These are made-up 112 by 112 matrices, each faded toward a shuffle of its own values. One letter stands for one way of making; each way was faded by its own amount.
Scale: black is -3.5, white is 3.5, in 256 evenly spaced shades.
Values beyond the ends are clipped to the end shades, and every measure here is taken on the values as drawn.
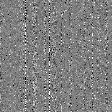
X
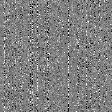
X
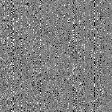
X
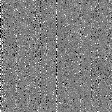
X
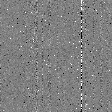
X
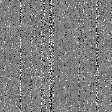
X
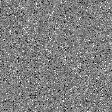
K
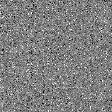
K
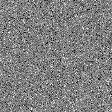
K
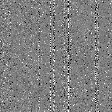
X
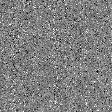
K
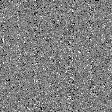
K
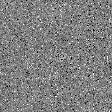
K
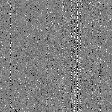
X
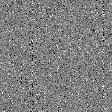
K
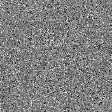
K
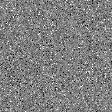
K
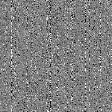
X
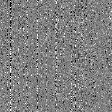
X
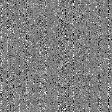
X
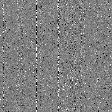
X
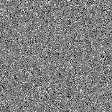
K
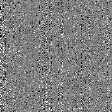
X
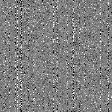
X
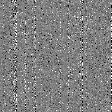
X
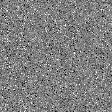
K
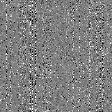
X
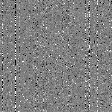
X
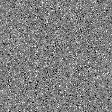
K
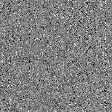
K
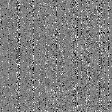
X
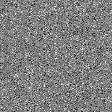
K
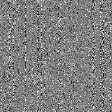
X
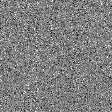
K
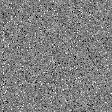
K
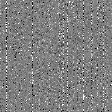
X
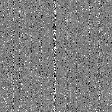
X
